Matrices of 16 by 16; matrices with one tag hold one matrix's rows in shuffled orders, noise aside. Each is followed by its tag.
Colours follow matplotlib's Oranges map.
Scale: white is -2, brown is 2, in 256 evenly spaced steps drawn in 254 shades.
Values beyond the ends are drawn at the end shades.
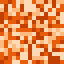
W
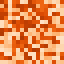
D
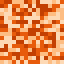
D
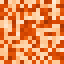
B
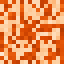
B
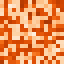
W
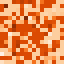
D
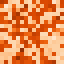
D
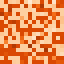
W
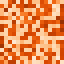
B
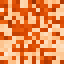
D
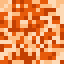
D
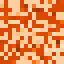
W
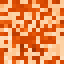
D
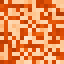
W
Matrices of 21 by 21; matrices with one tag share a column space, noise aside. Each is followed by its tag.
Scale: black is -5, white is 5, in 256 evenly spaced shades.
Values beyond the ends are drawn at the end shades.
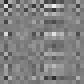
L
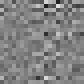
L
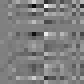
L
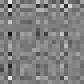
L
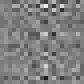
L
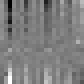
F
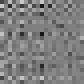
L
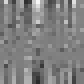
F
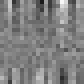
F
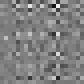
L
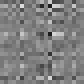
L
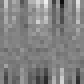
F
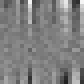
F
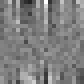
F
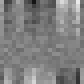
F
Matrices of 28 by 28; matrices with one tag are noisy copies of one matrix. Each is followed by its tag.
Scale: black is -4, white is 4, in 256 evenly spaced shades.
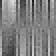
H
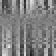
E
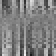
E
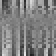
E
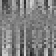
E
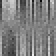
H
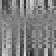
E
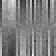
H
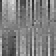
H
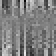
E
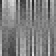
H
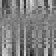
E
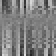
E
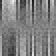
H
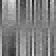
H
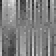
H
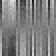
H
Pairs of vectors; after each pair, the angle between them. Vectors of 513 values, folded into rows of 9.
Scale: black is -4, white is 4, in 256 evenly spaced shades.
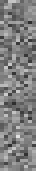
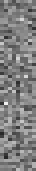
partly opposed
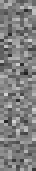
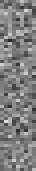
nearly opposite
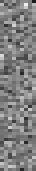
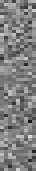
partly opposed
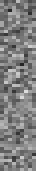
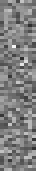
partly opposed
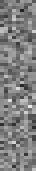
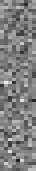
orthogonal
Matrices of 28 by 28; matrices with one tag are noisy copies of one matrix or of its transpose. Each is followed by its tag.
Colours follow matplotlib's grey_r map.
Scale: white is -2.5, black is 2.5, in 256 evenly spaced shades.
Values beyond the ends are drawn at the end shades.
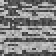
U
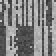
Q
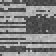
Q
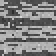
U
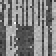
Q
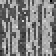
U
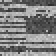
Q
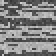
U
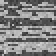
U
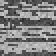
U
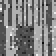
Q
